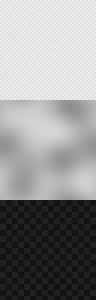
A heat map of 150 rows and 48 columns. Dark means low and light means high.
The table splits into 3 rows of 1 panel. Panel 1,1: very high, checkered, faint in contrast. Panel 2,1: high, smooth. Panel 3,1: very low, checkered, faint in contrast.
